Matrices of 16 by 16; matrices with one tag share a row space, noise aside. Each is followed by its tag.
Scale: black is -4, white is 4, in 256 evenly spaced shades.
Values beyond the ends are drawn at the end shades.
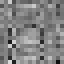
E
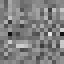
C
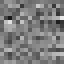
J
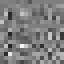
C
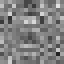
E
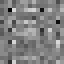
E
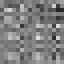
J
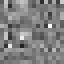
C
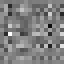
C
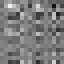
J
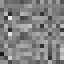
C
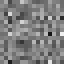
C
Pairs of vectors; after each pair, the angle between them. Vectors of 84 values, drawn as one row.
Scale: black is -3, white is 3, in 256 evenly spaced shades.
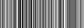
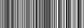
orthogonal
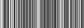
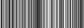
partly opposed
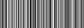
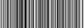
partly opposed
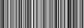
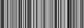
nearly parallel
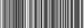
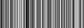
nearly opposite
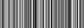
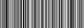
orthogonal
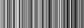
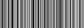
partly opposed
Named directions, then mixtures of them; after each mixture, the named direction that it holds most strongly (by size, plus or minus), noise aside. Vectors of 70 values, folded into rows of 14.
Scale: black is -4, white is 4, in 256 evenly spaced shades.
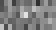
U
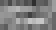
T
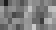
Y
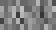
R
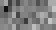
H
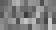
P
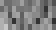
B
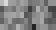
Y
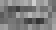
T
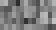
P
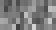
Y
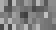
U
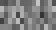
R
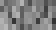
B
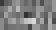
P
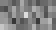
B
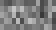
R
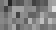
H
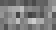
T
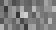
U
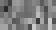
P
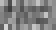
U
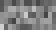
U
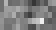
T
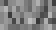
B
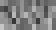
B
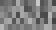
R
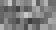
T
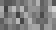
R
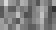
Y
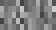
R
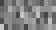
U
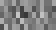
R
